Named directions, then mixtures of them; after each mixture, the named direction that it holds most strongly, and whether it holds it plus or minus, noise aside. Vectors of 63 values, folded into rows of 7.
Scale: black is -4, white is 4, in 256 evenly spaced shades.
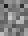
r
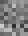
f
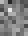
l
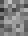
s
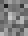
r, plus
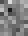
l, minus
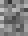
s, minus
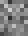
r, minus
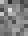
l, plus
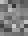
f, minus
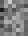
s, plus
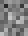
r, plus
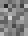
r, plus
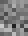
f, plus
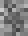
s, minus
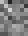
l, plus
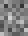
r, plus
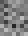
f, plus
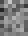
s, plus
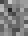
l, minus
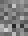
f, plus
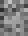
s, plus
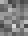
f, minus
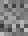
f, minus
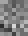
f, minus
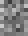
s, minus
